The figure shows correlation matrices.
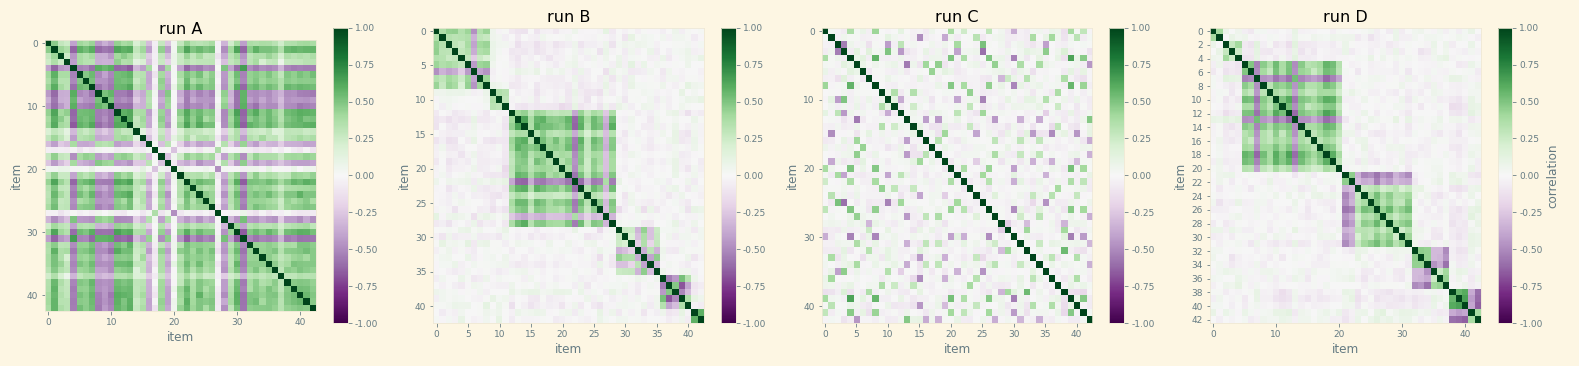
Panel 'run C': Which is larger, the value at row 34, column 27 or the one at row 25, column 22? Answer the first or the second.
the first
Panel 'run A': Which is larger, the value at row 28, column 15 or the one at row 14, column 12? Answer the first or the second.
the second
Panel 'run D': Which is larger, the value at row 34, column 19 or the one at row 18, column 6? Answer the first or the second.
the second
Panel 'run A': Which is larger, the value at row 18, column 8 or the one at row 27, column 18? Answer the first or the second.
the second
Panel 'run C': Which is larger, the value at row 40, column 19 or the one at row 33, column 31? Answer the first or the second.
the second
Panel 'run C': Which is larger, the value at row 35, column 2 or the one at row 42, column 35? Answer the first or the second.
the second
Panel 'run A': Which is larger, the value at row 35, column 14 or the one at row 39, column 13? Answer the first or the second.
the second
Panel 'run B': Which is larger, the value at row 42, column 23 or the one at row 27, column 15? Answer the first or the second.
the first
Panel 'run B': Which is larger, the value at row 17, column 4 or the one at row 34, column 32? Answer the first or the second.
the second
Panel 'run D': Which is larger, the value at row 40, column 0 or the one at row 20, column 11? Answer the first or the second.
the second
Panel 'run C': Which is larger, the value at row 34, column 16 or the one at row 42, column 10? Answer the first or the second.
the first
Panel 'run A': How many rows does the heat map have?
43
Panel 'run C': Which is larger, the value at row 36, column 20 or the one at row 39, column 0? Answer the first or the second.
the second
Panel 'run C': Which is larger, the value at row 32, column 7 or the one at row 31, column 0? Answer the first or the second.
the first
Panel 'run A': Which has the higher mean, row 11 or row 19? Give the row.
11
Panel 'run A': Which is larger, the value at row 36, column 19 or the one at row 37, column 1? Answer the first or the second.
the second
